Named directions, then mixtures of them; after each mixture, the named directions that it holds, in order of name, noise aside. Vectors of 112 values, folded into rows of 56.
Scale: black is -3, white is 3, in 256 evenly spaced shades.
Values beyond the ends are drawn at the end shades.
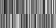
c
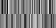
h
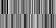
h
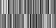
c, h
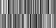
c, h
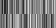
c, h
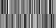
h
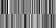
h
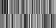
c, h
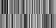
c, h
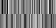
h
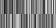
c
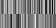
c, h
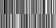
c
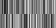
c, h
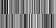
c, h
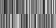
c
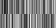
c, h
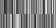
c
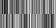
c, h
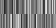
c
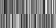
c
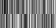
c, h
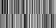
c, h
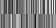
c, h
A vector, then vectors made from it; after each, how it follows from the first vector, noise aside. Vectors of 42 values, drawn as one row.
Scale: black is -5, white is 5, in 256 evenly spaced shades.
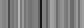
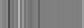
partly zeroed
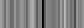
reversed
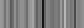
reversed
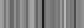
reversed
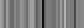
reversed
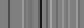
partly zeroed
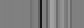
partly zeroed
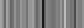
reversed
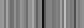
reversed
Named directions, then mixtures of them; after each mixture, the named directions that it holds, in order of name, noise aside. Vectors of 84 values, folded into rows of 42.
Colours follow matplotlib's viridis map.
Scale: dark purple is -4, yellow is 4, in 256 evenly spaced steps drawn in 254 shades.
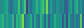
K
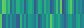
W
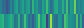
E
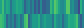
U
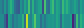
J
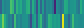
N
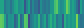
E, U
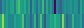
K, N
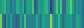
E, W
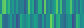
J, W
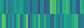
U, W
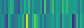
J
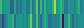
N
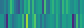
J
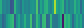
E, N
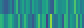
E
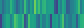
E, U, W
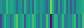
E, W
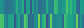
E, U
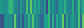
E, K, U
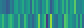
E
